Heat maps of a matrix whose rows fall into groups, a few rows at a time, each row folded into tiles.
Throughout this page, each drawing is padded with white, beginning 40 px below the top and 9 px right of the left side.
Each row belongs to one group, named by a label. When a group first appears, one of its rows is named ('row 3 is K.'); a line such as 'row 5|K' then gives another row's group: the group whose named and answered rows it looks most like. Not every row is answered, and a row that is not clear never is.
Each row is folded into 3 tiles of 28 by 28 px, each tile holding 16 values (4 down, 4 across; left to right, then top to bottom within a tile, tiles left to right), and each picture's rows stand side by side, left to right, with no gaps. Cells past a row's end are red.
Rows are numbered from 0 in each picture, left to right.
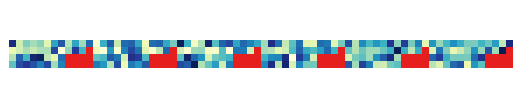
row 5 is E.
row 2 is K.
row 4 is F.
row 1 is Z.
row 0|K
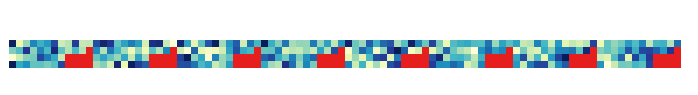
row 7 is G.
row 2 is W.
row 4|F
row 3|E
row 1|Z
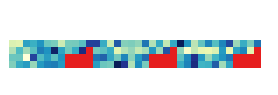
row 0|G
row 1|E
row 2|K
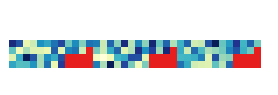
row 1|F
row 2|W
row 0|K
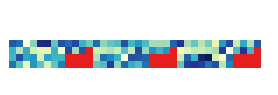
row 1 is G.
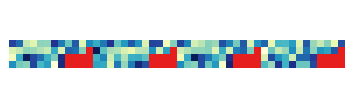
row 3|G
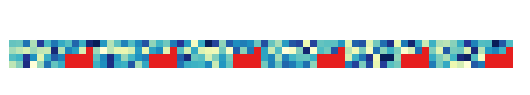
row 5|F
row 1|K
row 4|Z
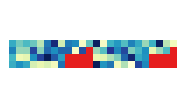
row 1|F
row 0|F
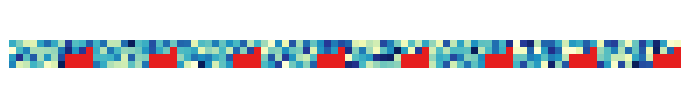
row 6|Z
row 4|F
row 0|W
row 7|Z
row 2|E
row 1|W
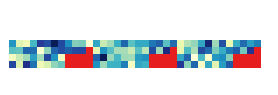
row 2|G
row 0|F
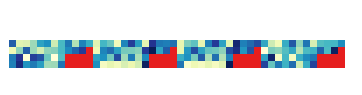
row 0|W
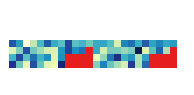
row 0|W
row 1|K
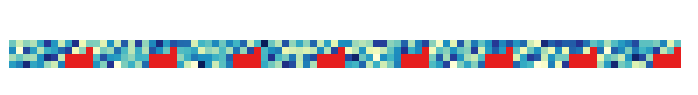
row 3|E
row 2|E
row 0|F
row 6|K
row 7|F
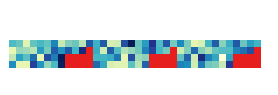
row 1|W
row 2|W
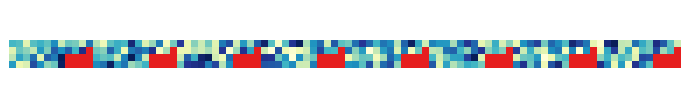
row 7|Z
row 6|Z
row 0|G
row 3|W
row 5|F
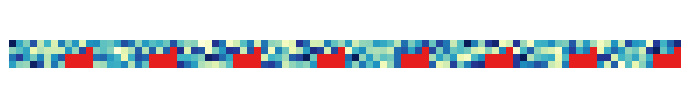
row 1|E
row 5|Z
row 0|E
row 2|F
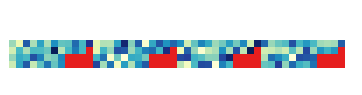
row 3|G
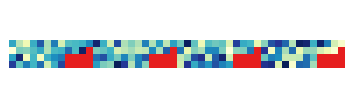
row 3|Z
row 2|Z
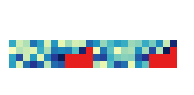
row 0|G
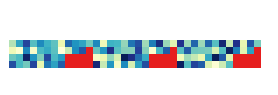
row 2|F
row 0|Z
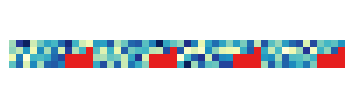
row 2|Z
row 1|Z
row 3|E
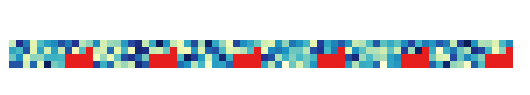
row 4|E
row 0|Z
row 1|F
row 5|F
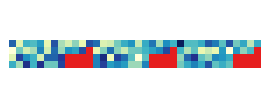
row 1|W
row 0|G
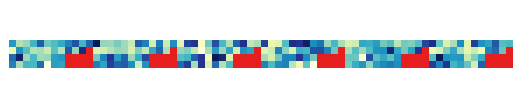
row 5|K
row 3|F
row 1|K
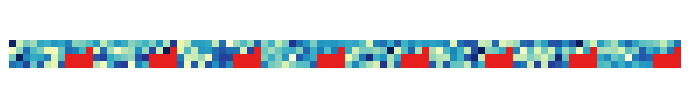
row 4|K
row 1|E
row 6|Z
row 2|G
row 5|F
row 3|G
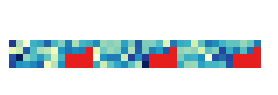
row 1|G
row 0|W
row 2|G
